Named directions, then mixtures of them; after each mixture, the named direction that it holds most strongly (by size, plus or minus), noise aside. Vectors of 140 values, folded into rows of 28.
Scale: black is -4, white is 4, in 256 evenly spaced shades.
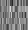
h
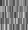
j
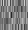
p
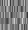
p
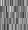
j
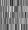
h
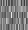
p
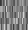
j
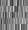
h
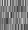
p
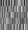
p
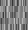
j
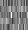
p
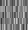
j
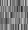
p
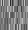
p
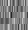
p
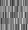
j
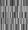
h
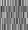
j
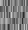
j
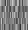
h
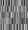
p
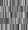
j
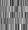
h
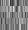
h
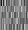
p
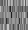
h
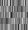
p
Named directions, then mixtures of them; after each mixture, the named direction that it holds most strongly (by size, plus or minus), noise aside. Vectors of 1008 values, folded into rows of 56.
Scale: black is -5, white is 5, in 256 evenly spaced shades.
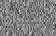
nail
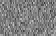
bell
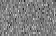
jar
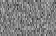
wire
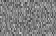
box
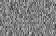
nail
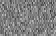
bell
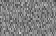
box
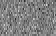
jar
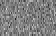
jar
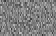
box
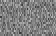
box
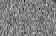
jar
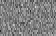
box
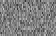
wire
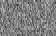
wire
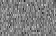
jar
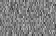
nail
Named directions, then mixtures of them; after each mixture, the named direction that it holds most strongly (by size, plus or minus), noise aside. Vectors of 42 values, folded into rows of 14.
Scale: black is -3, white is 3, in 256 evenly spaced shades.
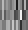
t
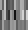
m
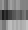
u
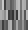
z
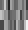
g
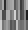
m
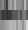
u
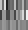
m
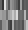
z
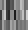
m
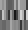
m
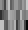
g
